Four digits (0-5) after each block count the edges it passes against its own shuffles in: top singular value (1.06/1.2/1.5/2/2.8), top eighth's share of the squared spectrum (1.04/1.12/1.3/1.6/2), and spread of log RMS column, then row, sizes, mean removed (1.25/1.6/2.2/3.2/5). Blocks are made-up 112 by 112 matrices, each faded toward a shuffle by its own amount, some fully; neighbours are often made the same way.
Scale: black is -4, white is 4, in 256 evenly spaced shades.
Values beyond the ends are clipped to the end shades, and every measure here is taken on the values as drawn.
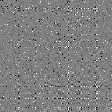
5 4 2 2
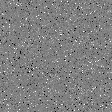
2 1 0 0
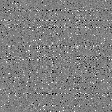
4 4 2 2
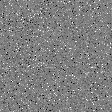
0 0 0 0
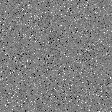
0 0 0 0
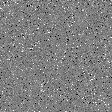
0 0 0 0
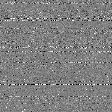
3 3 0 4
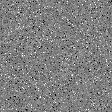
0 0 0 0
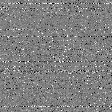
2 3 0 3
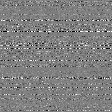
3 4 0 4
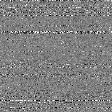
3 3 0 4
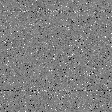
2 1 0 1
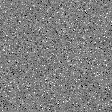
2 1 0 0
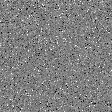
1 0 0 0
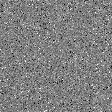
2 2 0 0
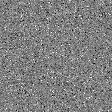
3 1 0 0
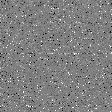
3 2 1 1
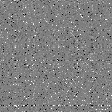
4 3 1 1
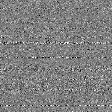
2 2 0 4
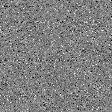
1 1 0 2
